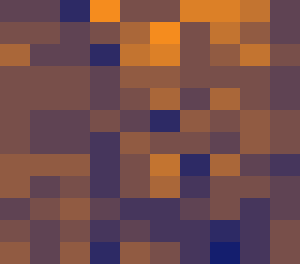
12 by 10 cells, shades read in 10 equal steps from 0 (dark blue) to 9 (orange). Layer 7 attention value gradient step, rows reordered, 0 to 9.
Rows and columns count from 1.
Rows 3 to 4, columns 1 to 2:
6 3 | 4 4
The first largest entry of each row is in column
4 6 6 5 6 7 5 6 6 3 1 1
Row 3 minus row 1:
3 0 2 -8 3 4 -4 -3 0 1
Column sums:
51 42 44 36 52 58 42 52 50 40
